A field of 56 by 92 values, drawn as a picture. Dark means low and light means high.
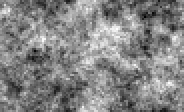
Histogram: bell-shaped. Slope: none. Seam: none. Mirror symmetry: none. Grain: blotchy. Average level on the scale: 50%. Odd rows or columns: none.
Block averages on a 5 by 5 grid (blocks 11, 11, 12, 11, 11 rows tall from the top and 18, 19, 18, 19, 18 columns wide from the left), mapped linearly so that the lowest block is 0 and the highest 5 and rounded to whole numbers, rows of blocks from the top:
21410 / 34542 / 22534 / 11314 / 10412
